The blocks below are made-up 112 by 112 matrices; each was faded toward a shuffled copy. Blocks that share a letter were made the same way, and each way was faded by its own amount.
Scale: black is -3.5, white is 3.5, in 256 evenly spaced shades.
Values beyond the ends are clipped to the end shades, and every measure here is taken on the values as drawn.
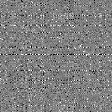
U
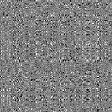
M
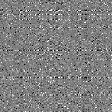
U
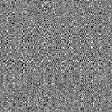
M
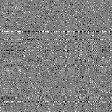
U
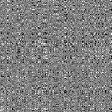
M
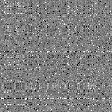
U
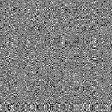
M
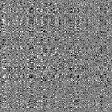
M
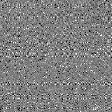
U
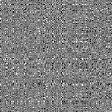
M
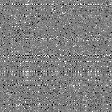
U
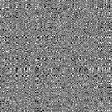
M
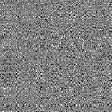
M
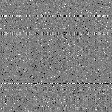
U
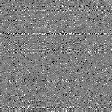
U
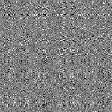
M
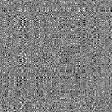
M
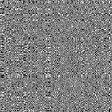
M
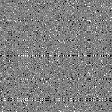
U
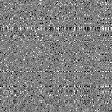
U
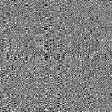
M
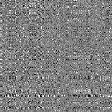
M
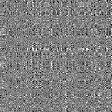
M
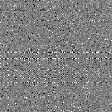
U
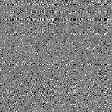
U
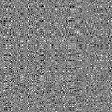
M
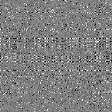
U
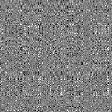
M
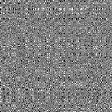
M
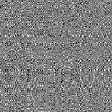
M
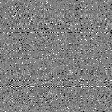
U
